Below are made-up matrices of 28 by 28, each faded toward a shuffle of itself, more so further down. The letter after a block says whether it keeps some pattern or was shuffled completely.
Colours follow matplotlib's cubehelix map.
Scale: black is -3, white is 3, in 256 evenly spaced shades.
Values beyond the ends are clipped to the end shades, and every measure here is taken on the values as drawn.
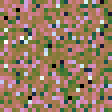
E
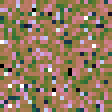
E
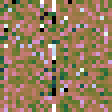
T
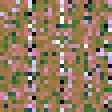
T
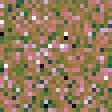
E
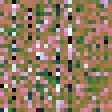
T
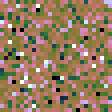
E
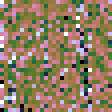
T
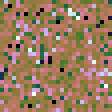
E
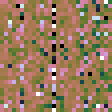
T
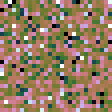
E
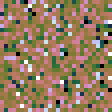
E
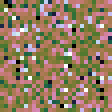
E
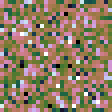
E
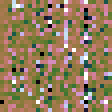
T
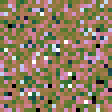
E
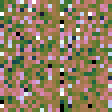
T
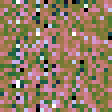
T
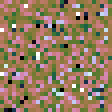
E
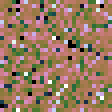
E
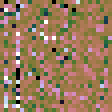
T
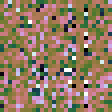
T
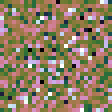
E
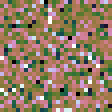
E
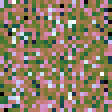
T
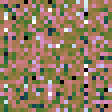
T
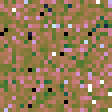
E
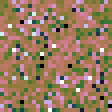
E
